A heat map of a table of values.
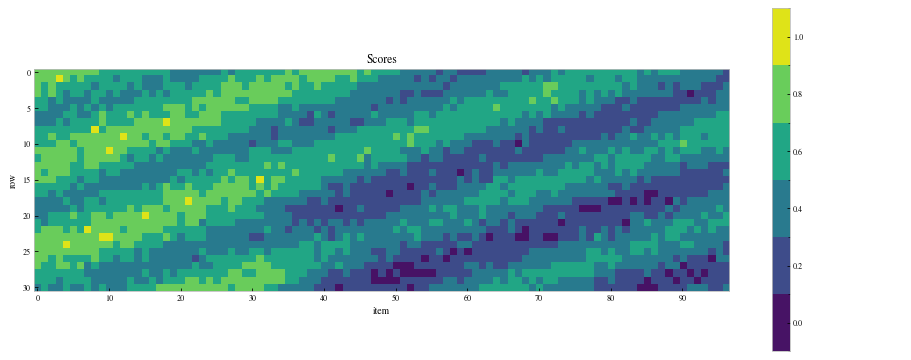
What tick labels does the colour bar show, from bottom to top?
0.0, 0.2, 0.4, 0.6, 0.8, 1.0
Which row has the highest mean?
0
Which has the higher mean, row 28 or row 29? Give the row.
29
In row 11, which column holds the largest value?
10
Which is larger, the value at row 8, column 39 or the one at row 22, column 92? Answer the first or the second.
the second
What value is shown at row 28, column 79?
0.4
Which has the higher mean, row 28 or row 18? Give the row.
18
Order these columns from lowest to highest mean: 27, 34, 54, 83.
54, 83, 34, 27
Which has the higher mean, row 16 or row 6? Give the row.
6
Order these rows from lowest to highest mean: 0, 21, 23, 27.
27, 23, 21, 0
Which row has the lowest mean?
28
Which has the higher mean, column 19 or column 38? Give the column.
19
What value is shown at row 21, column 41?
0.4
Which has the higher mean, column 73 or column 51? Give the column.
73
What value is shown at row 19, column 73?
0.2
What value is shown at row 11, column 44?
0.6
